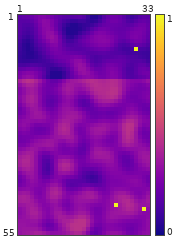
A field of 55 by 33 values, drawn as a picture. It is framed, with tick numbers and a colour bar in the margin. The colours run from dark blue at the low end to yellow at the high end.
Lone odd cells: 3, each higher than its neighbours. Stripes: none. Grain: blotchy. Seam: horizontal, 30% of the way down, the bottom part higher.
